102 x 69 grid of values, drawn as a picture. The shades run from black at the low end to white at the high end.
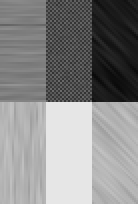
It is made of 2 by 3 panels. Panel 1,1: middling, streaked across, faint in contrast. Panel 1,2: low, checkered. Panel 1,3: very low, slanting down to the right, faint in contrast. Panel 2,1: high, streaked downward, faint in contrast. Panel 2,2: very high, flat. Panel 2,3: high, slanting down to the right, faint in contrast.
